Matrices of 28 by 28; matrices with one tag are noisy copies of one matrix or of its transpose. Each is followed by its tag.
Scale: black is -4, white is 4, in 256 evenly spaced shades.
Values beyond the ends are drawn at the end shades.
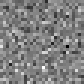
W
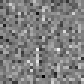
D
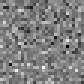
W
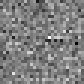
D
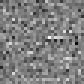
D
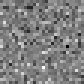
W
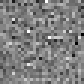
D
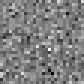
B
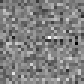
D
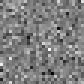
B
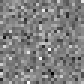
B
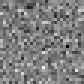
W
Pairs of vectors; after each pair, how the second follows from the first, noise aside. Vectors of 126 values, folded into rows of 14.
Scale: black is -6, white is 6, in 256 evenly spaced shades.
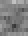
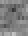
reversed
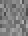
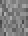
reversed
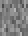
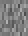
shuffled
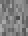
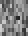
scaled up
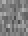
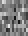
scaled up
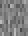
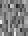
scaled up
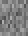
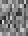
scaled up
